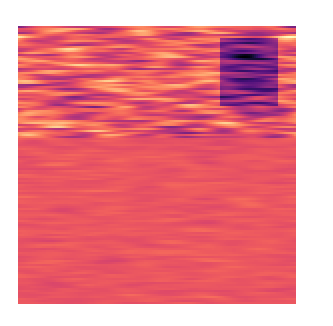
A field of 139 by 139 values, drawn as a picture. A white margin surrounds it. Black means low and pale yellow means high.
Most values sit high, with a long tail of low ones. An odd patch, lower than its surroundings, sits in the top right. The top right is the ninth with the lowest average. A horizontal seam about 40% of the way down splits the table, and the bottom part is calmer.
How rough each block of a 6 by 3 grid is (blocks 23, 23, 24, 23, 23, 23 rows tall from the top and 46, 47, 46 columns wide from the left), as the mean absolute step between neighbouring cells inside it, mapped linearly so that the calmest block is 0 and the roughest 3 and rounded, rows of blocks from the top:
223
223
111
000
000
000
